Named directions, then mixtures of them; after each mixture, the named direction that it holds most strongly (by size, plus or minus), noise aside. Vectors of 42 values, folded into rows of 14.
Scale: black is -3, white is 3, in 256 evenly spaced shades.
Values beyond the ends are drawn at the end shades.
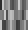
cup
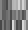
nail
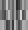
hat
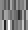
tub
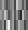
hat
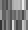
nail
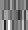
tub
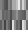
nail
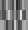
hat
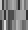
cup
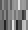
nail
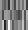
tub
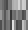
nail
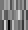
tub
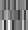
tub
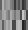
nail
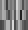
hat
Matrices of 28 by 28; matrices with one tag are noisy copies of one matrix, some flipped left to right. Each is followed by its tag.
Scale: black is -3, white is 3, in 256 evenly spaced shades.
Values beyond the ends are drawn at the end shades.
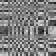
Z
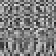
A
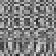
A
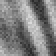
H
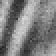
H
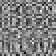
A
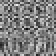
A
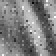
H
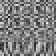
A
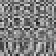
A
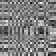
Z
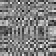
Z
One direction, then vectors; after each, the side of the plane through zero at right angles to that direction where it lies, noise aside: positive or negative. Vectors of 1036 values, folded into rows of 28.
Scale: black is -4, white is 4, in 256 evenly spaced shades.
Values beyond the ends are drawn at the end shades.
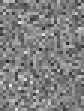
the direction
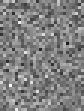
positive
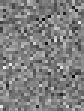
positive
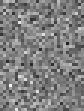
positive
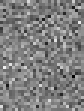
positive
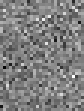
negative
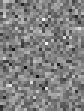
positive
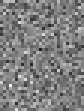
positive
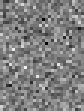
negative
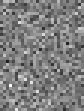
positive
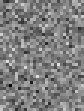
negative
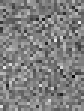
positive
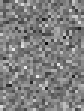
negative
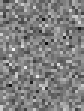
negative
